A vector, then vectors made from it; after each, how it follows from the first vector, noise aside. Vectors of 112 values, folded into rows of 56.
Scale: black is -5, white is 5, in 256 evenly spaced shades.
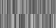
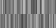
reversed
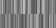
reversed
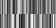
scaled up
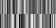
scaled up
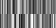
scaled up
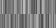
reversed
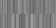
shrunk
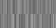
shrunk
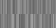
shrunk
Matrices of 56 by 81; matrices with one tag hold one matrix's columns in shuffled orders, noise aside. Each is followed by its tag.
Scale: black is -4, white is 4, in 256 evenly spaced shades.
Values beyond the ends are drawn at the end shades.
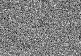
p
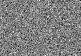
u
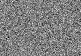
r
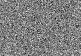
p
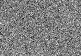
p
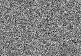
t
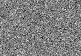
p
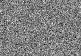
r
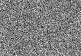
p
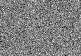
p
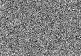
p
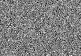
u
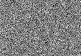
t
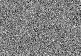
u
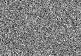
u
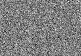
r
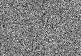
t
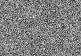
t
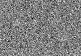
p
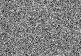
u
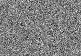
r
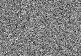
t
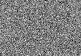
u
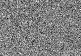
p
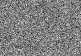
p
